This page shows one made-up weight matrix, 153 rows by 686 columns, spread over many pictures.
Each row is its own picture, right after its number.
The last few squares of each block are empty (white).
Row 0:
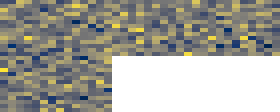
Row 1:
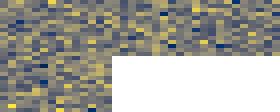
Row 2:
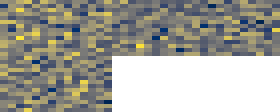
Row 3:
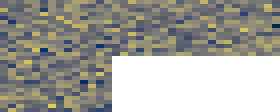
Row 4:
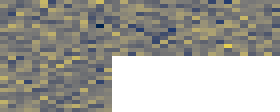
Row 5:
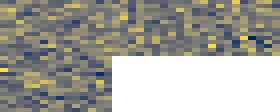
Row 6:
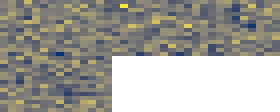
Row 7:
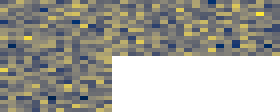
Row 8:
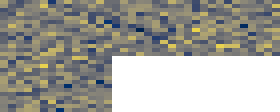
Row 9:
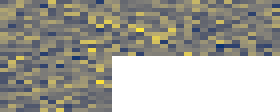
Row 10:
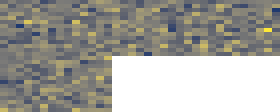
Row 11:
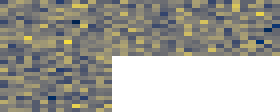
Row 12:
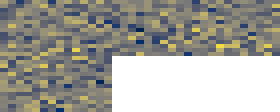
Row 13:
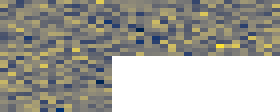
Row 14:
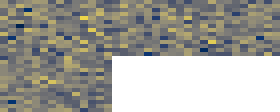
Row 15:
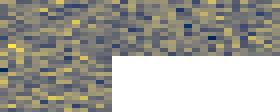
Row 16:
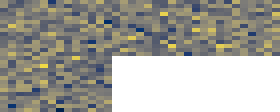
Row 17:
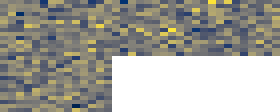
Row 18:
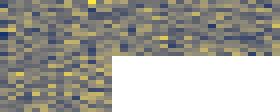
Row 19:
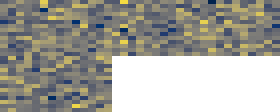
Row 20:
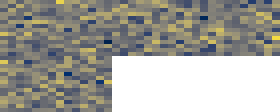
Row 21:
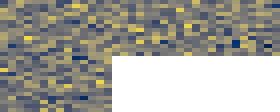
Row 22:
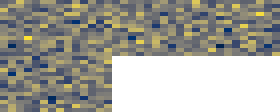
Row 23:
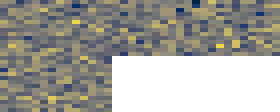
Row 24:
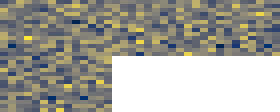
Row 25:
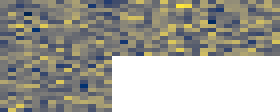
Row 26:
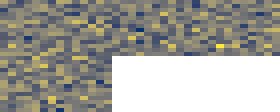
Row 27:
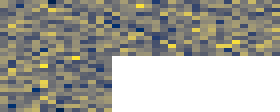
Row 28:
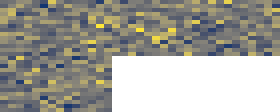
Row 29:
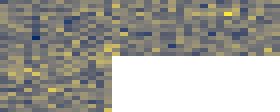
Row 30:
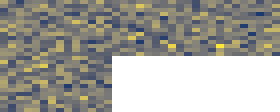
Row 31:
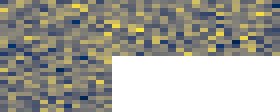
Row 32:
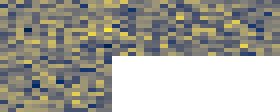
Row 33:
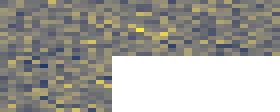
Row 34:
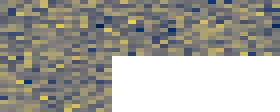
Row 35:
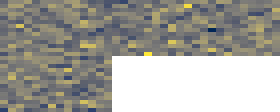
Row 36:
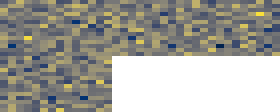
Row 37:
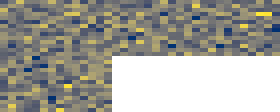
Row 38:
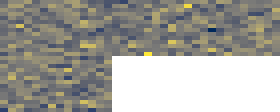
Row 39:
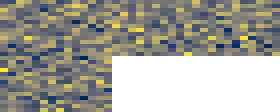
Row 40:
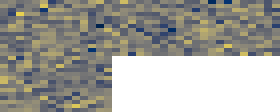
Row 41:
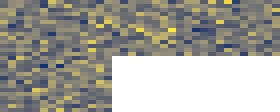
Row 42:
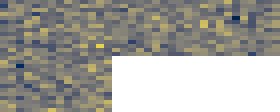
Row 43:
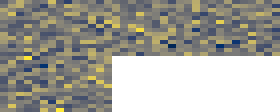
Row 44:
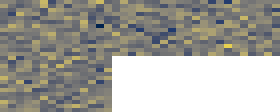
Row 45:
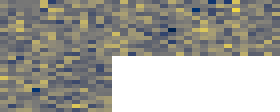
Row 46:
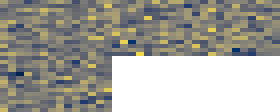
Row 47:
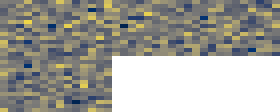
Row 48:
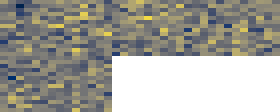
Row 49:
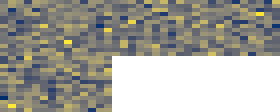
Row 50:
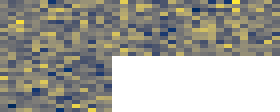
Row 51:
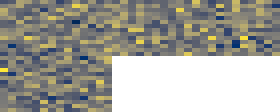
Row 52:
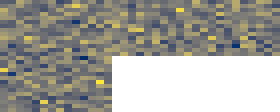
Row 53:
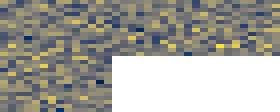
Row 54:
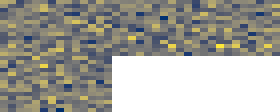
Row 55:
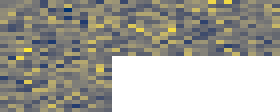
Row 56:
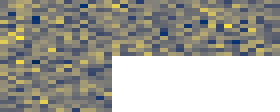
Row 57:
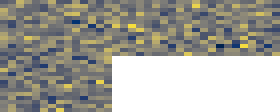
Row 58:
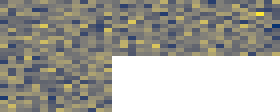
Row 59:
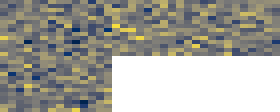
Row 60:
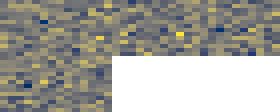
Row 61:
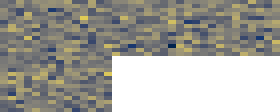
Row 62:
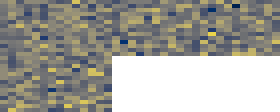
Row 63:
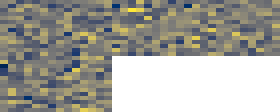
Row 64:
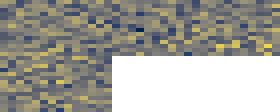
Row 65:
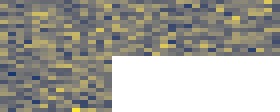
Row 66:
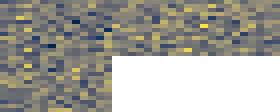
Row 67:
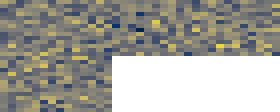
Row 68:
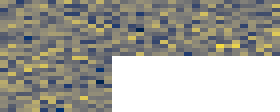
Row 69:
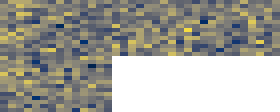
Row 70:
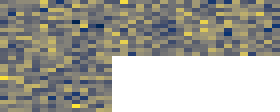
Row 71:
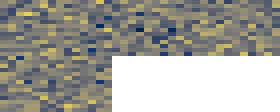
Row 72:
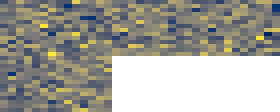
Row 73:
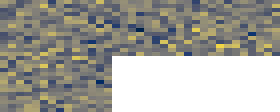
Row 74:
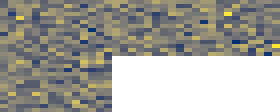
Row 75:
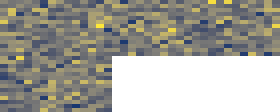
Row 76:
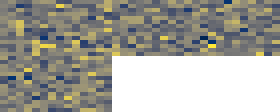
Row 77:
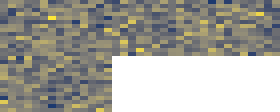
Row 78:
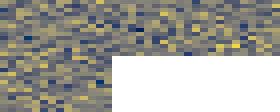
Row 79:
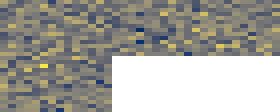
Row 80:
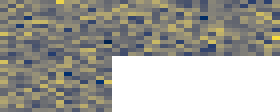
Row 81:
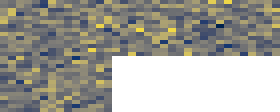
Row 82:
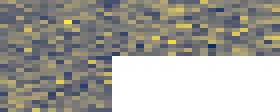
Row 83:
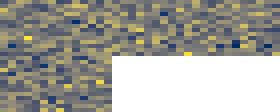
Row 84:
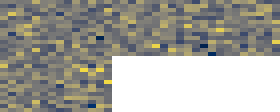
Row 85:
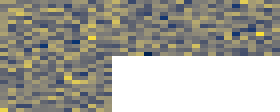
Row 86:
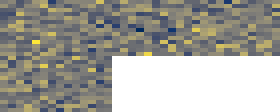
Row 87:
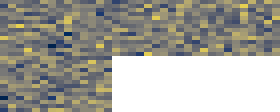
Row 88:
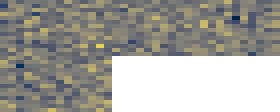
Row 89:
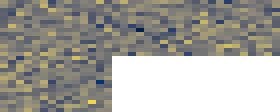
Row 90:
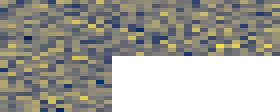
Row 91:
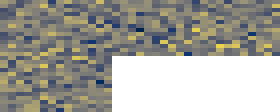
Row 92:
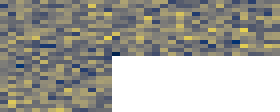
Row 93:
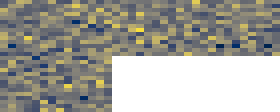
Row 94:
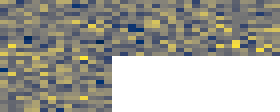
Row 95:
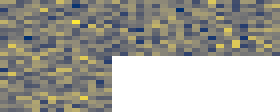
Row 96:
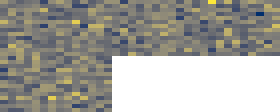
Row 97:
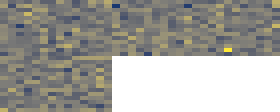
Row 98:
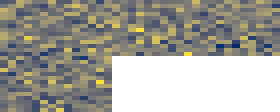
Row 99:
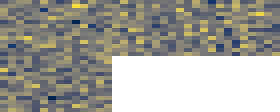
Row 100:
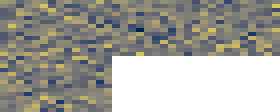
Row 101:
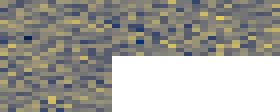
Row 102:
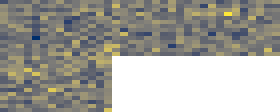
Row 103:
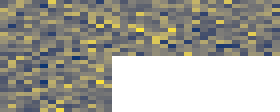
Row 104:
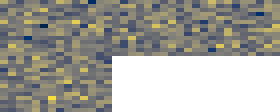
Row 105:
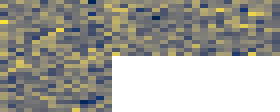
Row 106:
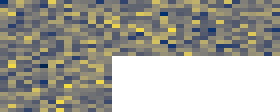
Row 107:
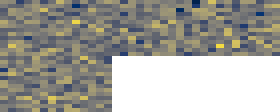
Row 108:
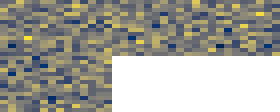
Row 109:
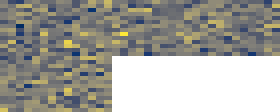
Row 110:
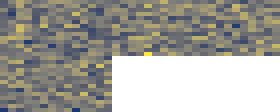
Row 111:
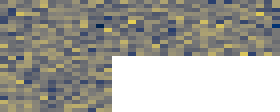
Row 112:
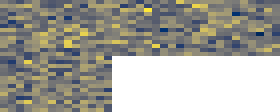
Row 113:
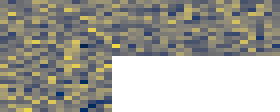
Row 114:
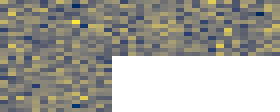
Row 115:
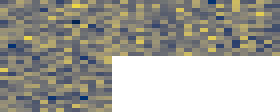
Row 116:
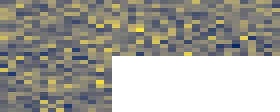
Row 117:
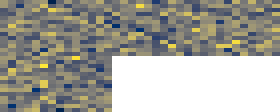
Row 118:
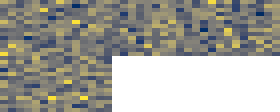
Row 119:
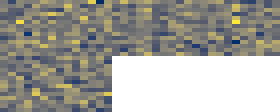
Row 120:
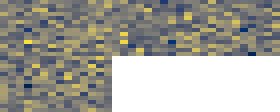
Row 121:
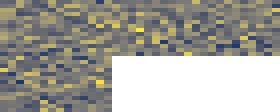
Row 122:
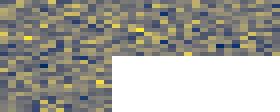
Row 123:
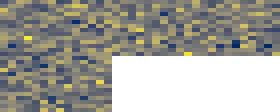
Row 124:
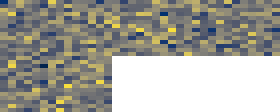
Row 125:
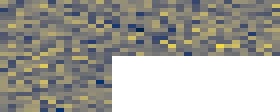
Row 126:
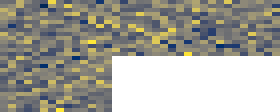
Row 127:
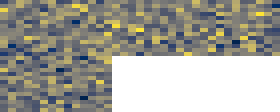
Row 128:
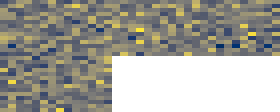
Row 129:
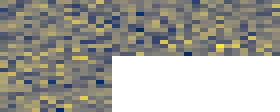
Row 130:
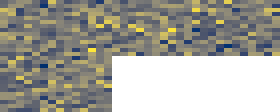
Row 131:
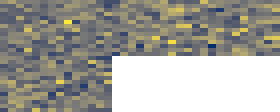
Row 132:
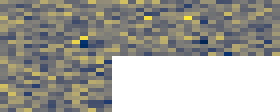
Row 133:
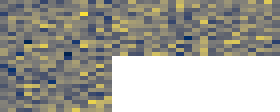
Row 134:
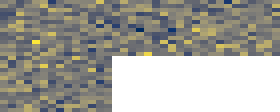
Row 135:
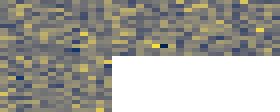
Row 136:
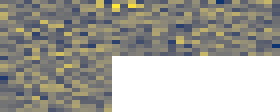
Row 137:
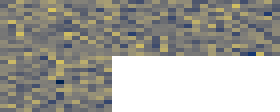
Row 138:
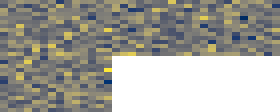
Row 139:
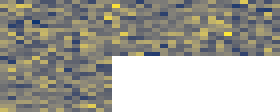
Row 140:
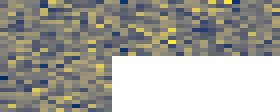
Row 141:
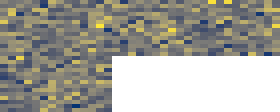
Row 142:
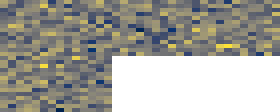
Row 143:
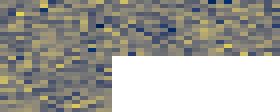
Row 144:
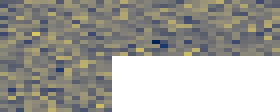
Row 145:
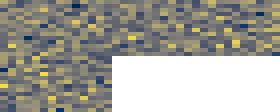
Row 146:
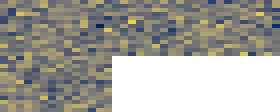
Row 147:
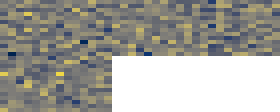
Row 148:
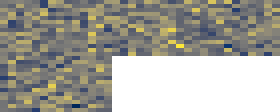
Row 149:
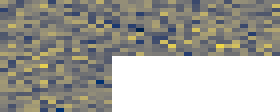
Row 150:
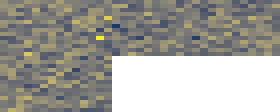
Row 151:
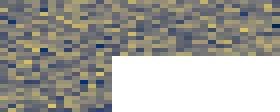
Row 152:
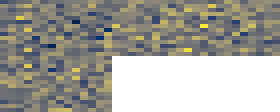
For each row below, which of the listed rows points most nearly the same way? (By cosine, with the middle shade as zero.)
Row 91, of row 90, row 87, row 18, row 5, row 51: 90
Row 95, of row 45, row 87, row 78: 78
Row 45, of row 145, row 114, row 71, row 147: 71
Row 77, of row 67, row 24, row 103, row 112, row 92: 24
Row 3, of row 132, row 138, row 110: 138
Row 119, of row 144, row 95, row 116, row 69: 144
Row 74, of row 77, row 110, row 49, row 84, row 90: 110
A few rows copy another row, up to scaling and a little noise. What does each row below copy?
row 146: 111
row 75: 141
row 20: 80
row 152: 66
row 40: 143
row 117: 27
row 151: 3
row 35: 38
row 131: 82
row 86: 134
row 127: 31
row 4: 44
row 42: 88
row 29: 102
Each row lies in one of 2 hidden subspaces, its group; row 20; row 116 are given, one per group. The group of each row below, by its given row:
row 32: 20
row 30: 116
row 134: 116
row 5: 116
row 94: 116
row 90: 116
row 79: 116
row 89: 116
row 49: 116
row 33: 116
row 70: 116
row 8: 116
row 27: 116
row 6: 20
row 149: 116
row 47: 20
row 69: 20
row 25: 20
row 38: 20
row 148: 116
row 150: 20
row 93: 116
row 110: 20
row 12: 116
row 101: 116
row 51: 116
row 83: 116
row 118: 116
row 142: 116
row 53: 116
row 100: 116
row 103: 116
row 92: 20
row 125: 116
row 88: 20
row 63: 20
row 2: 20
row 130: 116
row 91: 116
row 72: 20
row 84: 20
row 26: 116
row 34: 116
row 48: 20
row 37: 116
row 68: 116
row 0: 116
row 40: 116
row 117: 116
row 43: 116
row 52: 116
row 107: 116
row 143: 116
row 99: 116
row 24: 116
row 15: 116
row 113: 20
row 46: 20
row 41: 116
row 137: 20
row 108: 116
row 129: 116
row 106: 116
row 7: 116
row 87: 20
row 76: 20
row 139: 20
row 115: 116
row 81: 116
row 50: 116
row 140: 116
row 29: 20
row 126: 116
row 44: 116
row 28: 116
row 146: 116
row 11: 116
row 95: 116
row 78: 116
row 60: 20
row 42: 20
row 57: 116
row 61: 20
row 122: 116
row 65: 20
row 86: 116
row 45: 116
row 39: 116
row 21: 116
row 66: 20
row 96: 116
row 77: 116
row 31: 116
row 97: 20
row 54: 116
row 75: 116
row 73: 116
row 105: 20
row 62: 20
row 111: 116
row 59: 20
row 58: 116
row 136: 20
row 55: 116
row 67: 116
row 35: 20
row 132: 20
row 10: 20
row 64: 116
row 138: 20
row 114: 116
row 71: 116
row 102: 20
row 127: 116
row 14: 20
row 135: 20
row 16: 116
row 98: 116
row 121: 116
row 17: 116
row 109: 20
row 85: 20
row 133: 20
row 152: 20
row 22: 116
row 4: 116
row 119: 20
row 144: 20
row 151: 20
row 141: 116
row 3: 20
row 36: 116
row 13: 116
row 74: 20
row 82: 20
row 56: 20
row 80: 20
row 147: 20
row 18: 20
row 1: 116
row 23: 116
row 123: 116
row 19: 116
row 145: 116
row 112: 20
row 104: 116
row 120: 20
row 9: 116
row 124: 116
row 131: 20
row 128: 116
